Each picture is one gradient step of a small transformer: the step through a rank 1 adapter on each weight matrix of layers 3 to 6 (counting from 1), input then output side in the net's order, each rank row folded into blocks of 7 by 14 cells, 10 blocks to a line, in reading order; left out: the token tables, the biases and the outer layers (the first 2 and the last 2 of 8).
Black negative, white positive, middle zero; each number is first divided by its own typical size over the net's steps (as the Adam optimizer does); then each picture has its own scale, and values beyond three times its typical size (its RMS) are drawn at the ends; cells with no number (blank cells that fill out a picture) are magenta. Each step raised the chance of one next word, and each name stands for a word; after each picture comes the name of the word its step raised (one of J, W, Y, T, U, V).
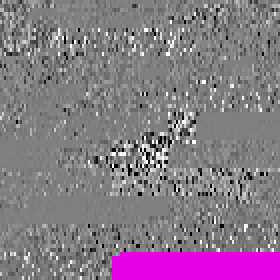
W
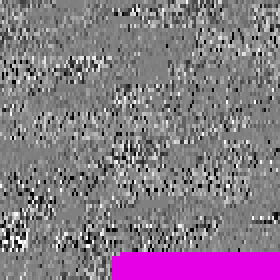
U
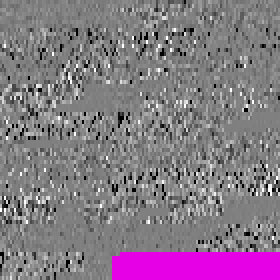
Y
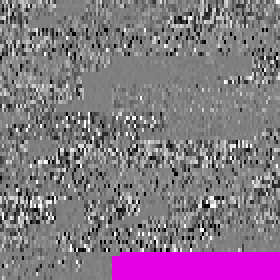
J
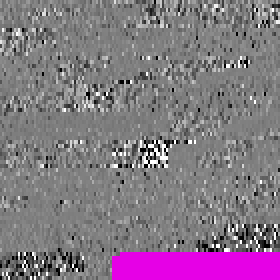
W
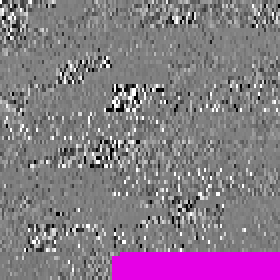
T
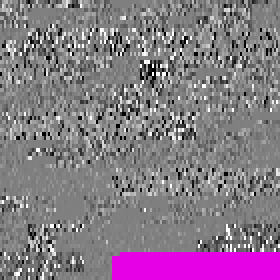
U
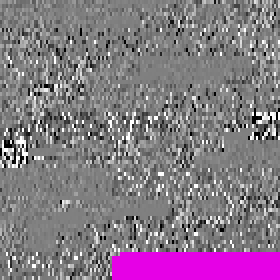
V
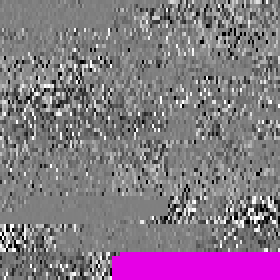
V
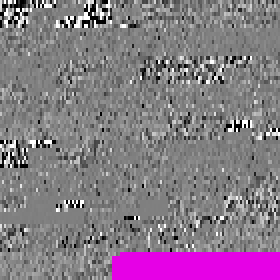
Y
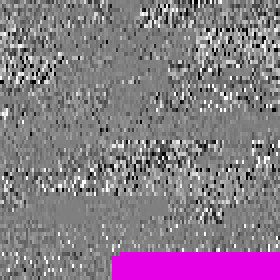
U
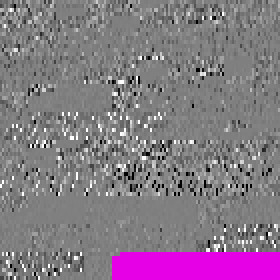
T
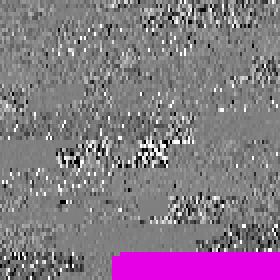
T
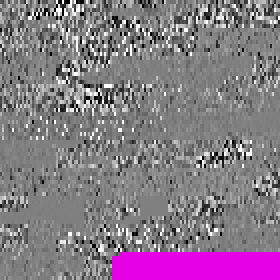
J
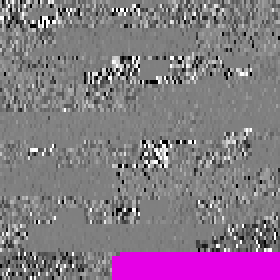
W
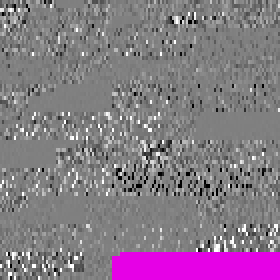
T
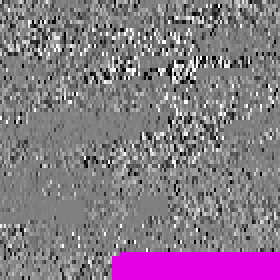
Y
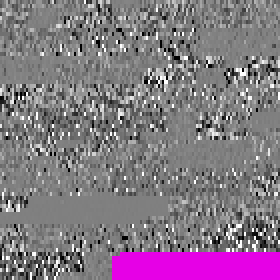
J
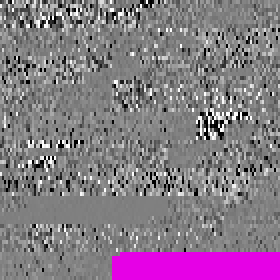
U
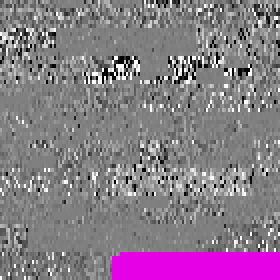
U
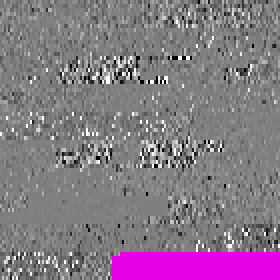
T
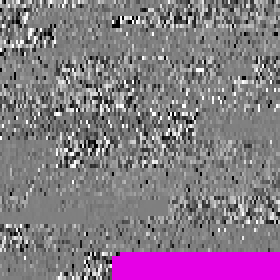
J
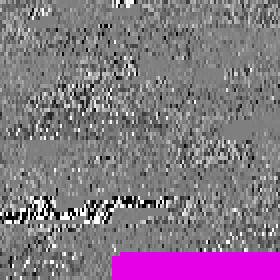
V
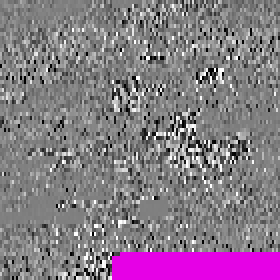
U
